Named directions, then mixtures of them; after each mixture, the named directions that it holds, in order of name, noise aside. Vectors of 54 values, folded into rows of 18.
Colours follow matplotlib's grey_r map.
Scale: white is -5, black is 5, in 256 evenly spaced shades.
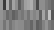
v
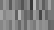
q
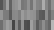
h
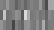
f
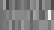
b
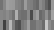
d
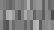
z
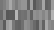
d, q, z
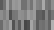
h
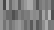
v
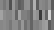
b, q, v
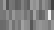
b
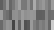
h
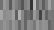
q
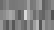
f, z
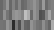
b, f, h
